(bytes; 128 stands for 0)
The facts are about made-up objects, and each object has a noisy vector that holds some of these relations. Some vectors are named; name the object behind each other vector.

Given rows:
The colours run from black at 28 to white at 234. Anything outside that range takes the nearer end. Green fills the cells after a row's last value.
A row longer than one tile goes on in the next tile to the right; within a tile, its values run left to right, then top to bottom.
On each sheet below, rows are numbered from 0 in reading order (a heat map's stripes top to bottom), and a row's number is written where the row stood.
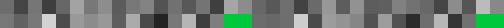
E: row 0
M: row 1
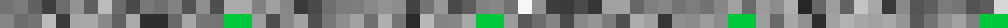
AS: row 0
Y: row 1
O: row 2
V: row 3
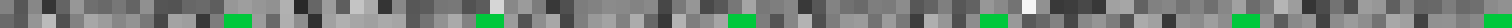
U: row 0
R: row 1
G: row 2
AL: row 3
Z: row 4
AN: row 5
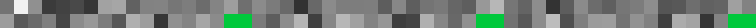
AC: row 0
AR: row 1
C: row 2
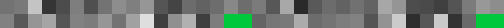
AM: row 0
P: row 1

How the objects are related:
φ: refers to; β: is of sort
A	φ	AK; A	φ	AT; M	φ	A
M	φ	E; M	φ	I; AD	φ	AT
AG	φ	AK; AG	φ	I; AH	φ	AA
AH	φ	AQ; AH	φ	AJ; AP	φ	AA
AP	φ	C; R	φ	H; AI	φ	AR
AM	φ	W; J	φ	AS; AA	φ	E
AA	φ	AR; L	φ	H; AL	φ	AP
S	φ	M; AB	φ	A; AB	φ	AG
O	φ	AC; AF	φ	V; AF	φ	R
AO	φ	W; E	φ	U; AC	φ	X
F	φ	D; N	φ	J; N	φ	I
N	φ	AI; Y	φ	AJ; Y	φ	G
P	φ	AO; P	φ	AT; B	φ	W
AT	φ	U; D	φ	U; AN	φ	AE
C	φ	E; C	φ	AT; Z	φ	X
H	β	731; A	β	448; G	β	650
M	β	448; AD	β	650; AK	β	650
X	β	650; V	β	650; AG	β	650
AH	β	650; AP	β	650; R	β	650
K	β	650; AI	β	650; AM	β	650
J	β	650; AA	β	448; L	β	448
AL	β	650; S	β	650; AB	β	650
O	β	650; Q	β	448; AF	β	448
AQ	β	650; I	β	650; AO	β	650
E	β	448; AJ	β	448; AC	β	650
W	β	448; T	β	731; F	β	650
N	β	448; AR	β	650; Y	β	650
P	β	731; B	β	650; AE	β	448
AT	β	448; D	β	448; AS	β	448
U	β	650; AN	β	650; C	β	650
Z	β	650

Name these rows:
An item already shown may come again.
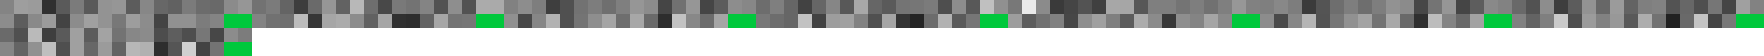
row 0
K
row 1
AS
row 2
AH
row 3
N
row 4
X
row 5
AH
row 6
D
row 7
W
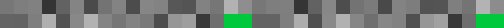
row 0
AB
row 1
AB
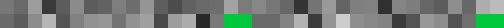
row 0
AD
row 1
I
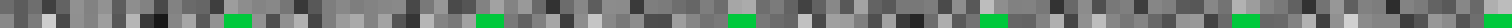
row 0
AA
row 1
AQ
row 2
J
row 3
N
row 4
AG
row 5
I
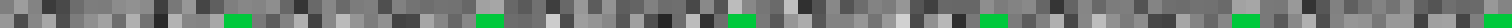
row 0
Y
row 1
AI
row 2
M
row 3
AO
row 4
AI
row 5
F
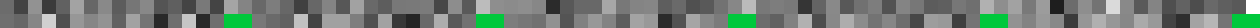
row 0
AT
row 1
N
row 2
T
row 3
S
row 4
H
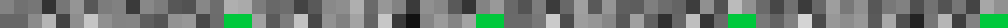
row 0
AK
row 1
AJ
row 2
A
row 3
E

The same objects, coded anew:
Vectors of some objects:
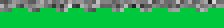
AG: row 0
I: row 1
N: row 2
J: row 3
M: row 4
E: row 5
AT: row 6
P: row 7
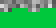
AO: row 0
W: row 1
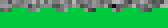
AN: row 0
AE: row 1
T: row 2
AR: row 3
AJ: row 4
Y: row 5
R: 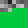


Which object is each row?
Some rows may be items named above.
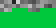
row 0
P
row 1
AG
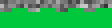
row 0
S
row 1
D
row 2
AH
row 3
AB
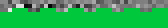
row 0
H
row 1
X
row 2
M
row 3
AA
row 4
AD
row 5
K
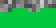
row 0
U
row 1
AS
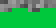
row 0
AK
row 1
AI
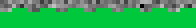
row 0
A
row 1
AH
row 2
AN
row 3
C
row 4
F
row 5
AJ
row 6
M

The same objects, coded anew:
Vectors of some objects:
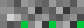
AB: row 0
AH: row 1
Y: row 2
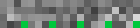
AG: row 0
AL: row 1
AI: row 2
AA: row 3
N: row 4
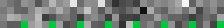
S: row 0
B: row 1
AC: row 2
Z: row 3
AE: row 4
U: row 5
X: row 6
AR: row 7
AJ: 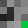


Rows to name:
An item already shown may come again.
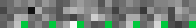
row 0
E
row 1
U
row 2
W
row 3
AB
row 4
E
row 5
AT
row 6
I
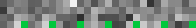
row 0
AT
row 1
D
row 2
X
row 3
AO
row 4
AS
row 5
P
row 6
AG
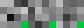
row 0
H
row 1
AK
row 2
T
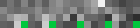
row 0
M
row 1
A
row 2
J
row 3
X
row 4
AN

